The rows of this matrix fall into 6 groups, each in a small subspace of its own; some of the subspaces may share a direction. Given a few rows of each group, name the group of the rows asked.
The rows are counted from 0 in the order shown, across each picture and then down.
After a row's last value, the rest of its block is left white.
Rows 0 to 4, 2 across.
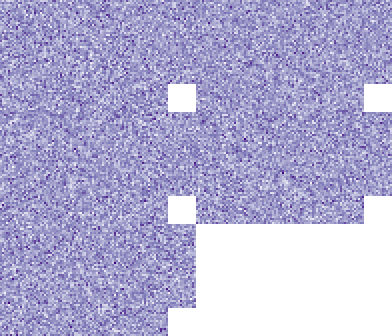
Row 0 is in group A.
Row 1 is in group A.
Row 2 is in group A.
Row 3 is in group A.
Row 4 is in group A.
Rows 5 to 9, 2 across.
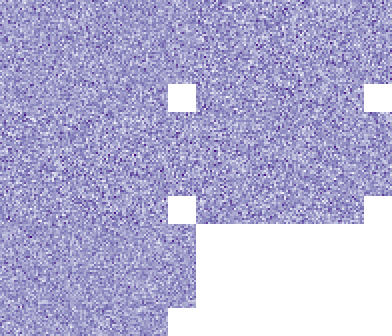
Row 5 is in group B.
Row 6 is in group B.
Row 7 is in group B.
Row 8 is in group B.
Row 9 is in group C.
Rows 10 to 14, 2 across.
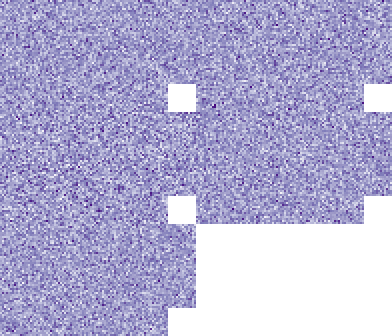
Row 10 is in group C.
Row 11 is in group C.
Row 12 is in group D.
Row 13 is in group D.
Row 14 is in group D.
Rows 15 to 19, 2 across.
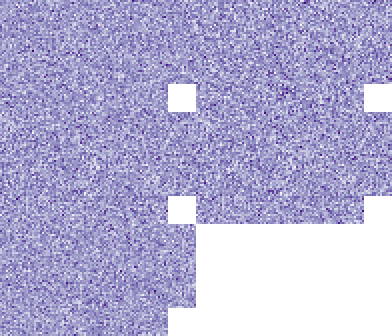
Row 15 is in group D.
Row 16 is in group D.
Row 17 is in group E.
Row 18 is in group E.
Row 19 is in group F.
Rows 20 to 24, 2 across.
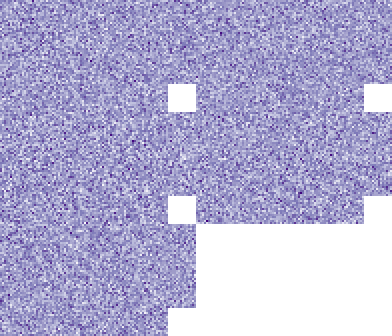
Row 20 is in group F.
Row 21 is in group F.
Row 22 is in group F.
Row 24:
A
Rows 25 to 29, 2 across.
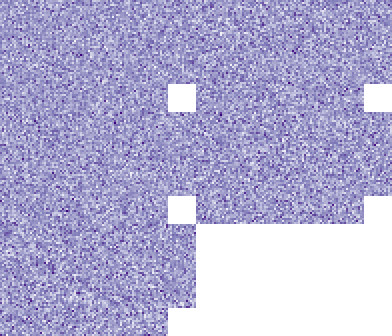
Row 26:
F
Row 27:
D
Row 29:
A
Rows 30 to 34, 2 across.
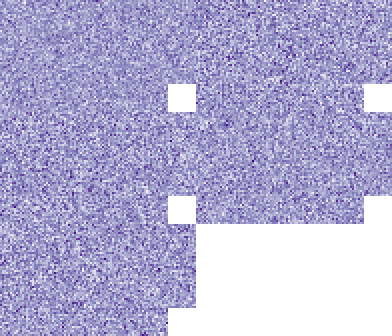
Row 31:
E
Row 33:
A
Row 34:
E
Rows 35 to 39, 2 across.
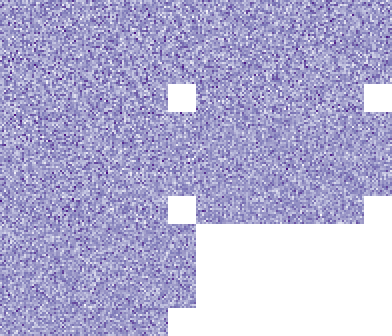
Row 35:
F
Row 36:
A
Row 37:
D
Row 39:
E
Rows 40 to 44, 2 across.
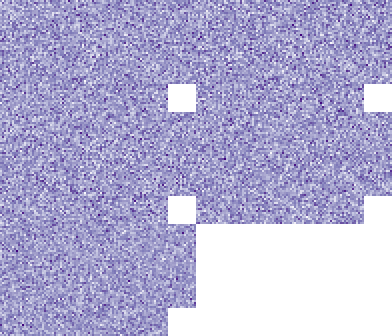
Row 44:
A
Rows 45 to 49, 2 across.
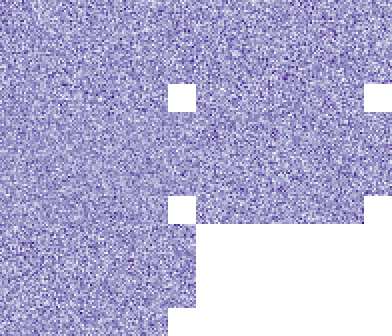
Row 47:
B
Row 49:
F
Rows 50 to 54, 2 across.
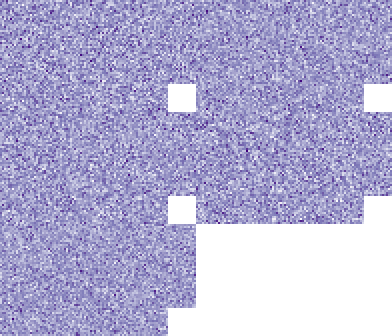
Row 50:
E
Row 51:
A
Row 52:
A
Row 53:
A
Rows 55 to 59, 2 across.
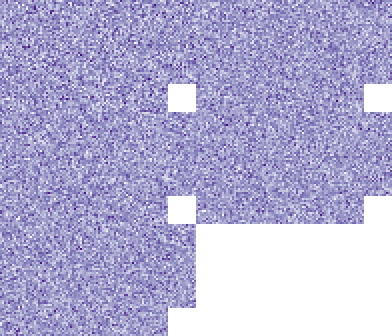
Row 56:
D
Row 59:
C
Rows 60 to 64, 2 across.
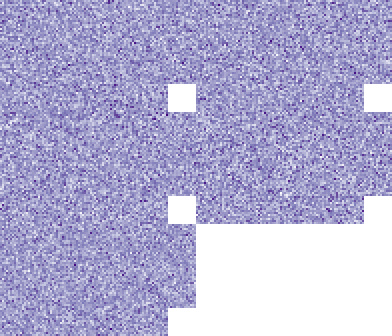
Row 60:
B
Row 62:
A
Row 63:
E
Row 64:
C
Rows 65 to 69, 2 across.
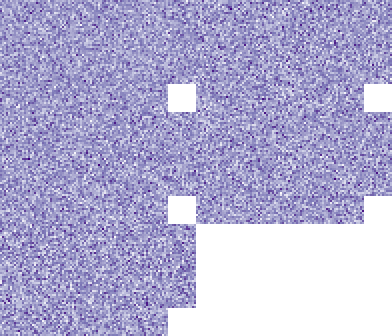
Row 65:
C
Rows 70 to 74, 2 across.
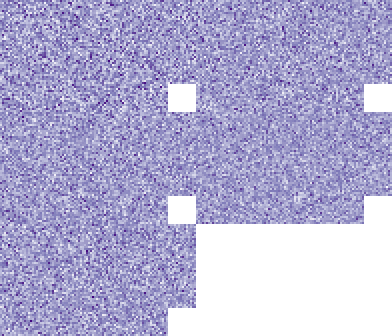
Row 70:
A
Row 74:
B
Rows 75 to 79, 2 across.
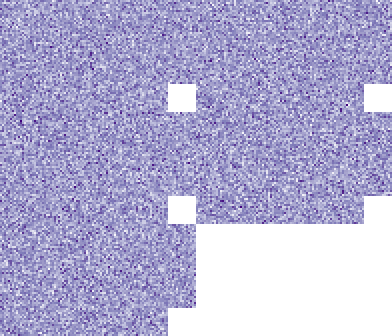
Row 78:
F
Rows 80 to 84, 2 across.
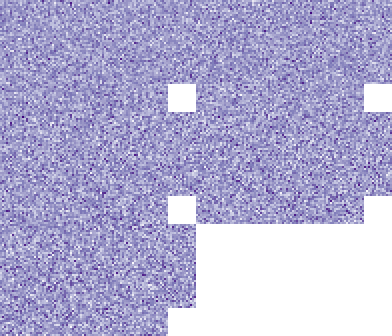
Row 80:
B
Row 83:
E
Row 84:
A
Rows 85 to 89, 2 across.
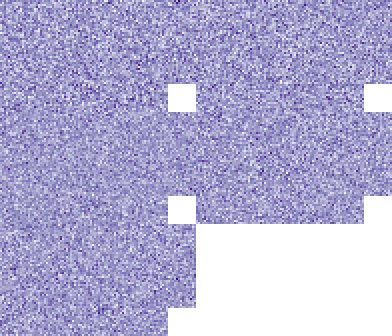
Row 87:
F
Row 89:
A
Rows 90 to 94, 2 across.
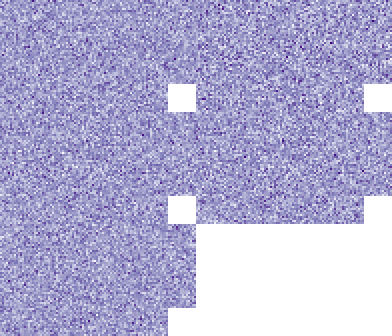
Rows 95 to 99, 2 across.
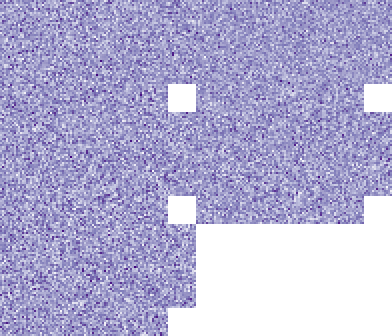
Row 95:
D
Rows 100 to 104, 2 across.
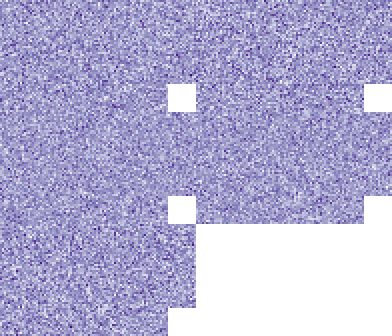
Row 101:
E
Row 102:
B
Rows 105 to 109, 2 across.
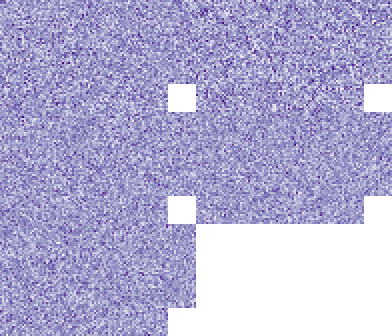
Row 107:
B
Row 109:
A
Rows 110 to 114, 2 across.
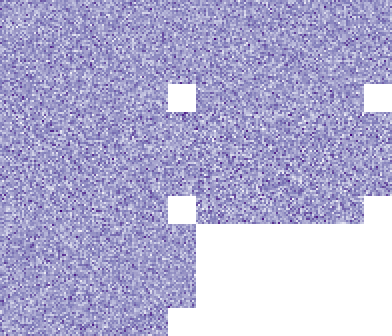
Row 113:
A
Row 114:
A
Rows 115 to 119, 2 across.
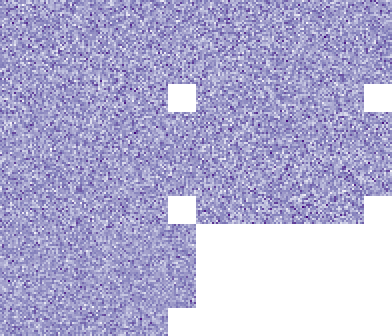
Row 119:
F
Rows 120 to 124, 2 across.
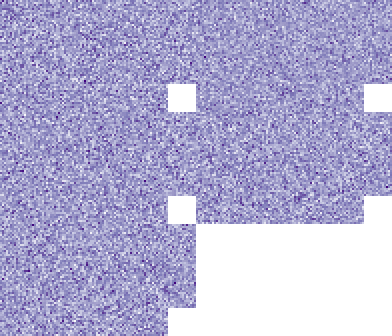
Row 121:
D
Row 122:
B
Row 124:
C
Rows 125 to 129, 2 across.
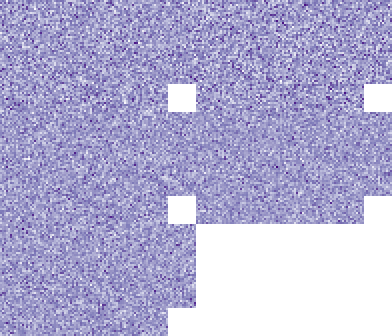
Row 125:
B
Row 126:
E
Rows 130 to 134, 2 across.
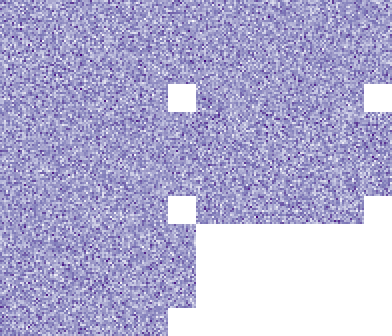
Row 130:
B
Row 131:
D
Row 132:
B
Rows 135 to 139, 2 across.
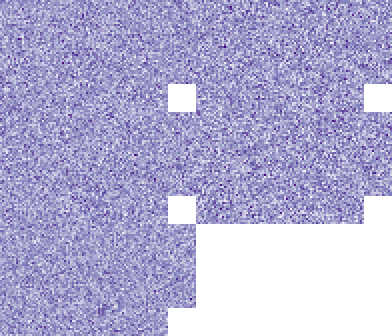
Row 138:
B
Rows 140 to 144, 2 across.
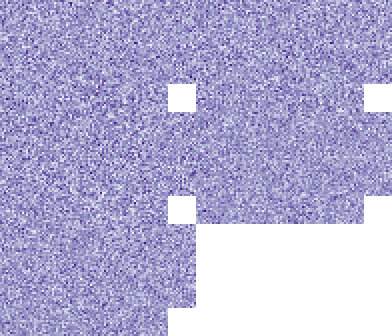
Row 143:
A
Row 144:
B
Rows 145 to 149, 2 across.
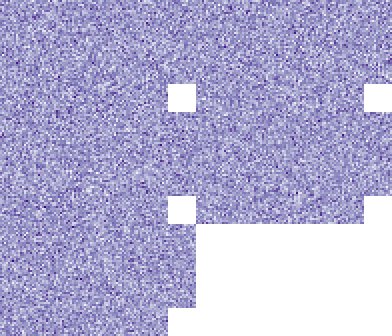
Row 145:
C
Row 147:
F
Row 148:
C
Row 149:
D
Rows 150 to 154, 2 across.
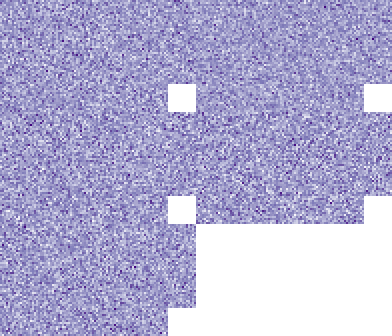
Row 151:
B
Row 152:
C
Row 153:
E
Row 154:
B
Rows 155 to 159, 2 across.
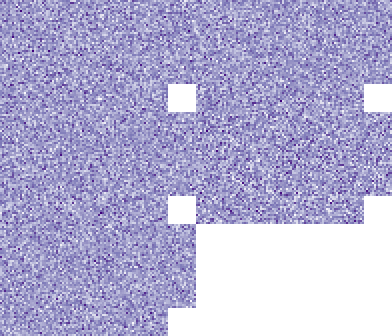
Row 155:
D
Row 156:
B
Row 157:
A
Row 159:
F
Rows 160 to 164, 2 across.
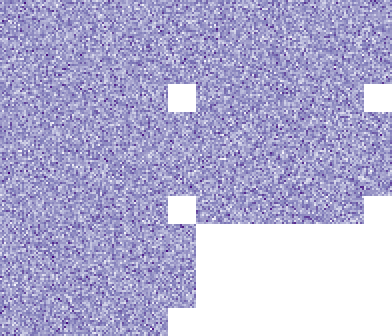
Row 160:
B
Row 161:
D
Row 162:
B
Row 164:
D
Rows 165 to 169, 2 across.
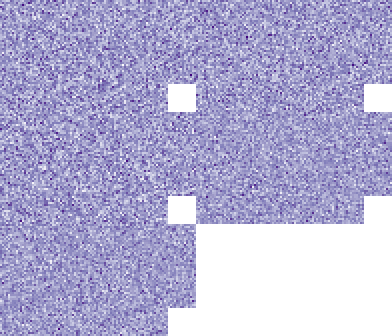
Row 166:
A
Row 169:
A
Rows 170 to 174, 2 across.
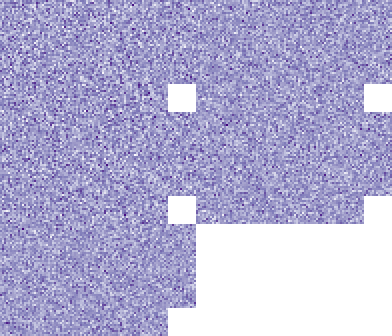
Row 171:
F
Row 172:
E
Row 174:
F
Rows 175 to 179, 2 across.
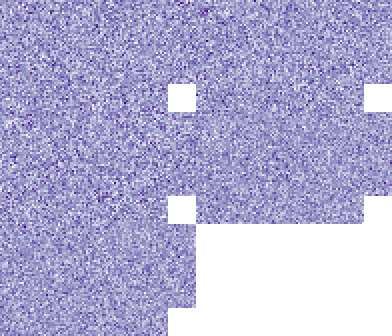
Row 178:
A
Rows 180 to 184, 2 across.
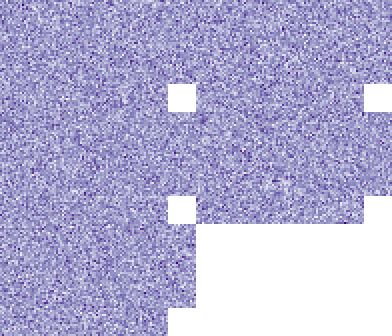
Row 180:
D
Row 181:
B
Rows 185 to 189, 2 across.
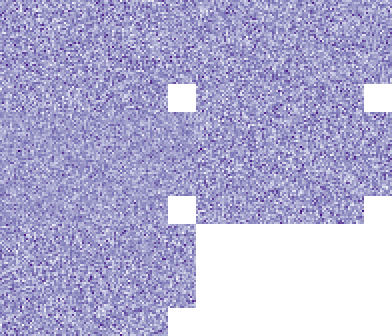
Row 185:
D
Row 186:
A
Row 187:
B
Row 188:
E
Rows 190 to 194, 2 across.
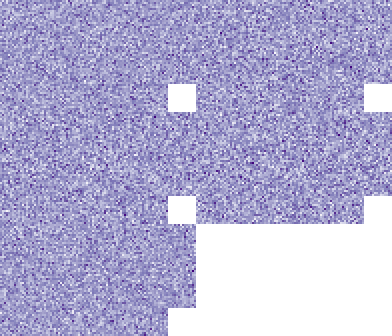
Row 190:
E
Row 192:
E
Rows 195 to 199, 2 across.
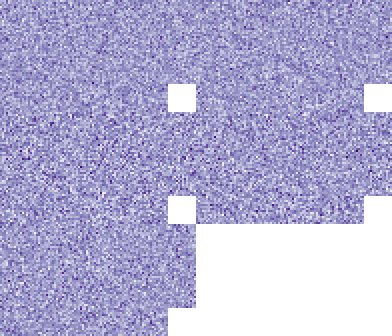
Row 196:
A
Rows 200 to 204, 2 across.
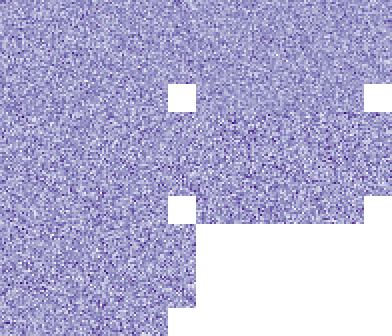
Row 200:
B
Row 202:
E
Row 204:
B
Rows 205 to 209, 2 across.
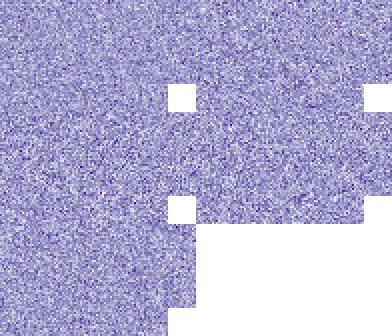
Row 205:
B
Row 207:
E
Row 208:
C
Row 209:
D
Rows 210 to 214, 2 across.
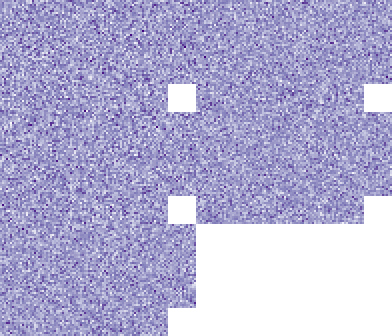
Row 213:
B
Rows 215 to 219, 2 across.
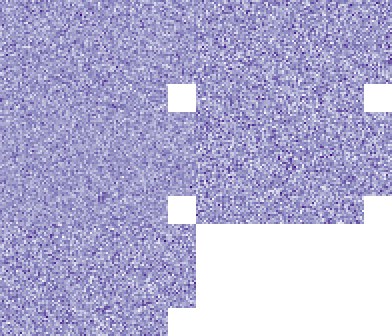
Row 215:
C
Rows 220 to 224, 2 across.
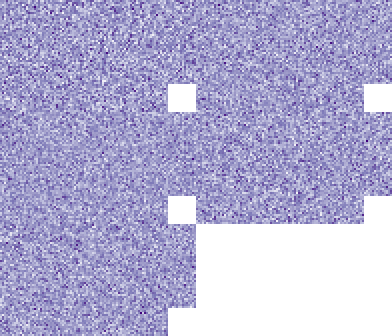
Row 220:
D
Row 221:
A
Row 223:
C
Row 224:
A
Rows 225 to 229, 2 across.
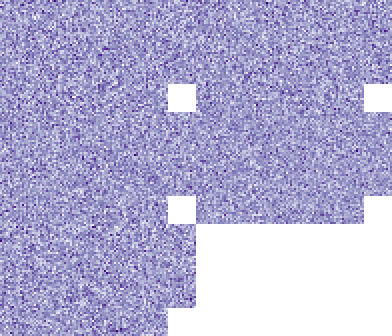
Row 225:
C
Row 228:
B
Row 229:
A
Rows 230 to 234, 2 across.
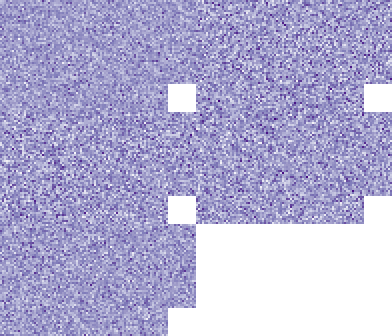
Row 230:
B
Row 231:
E
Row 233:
A
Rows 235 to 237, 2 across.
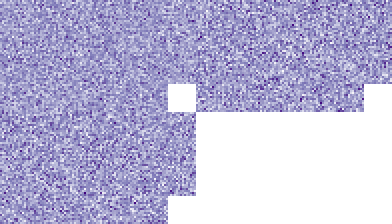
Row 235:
F
